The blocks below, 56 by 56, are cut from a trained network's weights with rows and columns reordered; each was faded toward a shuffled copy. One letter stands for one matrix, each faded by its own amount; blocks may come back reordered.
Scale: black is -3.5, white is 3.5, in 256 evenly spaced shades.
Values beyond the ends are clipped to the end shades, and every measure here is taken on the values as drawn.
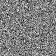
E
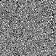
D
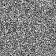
E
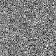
D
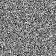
E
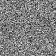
E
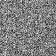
E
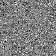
D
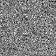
D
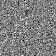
D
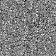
D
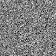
D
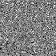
D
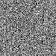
E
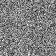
E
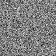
E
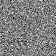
D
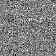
D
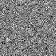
D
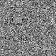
D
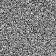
E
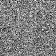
E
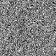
D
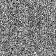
E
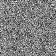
E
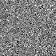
D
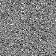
D
